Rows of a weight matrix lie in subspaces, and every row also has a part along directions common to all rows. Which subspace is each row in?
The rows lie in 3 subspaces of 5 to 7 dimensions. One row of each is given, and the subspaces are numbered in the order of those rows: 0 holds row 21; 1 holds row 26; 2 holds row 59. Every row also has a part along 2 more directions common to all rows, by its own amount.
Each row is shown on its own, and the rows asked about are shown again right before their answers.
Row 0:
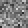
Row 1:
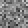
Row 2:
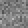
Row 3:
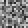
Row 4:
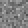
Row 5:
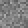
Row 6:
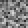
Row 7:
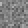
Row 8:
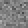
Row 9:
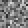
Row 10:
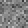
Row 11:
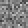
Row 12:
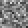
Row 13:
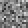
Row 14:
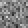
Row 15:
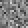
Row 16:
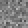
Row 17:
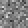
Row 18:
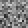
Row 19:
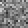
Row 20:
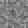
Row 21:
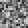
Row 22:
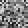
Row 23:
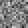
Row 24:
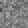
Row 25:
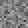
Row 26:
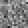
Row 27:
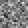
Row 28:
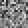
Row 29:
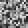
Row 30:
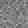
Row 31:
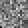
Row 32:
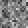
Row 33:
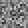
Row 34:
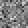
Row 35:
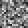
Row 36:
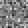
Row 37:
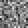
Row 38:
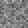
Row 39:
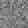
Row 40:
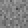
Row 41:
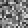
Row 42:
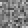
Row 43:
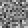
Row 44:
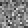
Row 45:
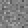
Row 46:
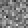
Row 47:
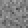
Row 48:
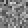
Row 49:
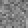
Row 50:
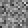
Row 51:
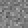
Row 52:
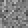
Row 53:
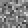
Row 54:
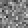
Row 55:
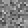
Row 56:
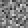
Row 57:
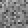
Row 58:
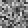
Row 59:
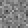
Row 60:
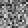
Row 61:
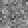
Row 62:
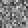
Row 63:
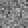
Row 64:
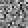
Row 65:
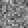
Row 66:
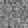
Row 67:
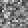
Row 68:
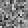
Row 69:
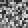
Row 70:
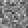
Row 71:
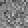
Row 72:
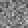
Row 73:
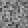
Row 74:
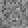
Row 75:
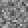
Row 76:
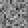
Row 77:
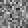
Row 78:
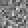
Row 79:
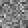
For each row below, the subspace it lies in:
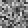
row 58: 1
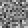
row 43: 1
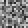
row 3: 2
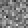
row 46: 2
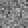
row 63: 1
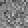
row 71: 0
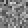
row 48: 2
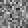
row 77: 2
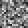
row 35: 0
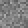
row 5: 1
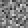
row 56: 1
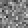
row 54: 2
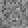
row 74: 2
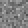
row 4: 2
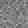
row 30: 1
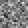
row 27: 1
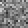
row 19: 0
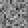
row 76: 0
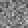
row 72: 0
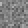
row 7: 0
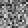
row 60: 1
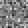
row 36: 2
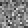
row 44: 0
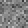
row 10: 0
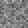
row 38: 0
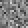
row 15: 0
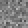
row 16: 1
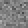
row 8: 1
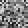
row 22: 0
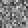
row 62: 1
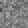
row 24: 0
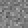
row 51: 0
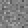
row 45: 0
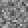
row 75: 1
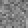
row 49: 1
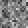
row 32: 2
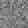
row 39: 1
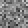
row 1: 0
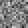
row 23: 0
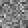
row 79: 1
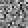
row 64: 1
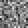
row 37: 2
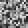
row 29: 0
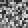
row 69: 2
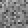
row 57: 0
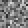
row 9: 1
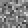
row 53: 2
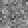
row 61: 1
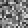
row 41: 2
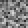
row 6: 2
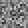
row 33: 1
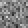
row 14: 0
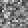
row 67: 0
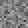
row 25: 2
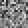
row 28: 2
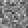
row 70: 2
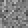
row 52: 2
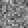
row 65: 0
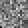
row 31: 1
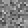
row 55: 1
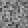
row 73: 0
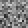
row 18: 1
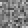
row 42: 0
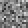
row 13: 2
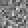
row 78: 1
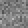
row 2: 1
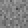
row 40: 2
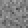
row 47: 2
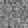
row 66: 2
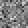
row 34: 1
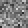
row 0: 1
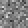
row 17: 1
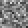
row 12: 2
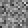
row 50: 1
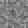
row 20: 2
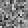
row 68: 1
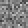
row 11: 1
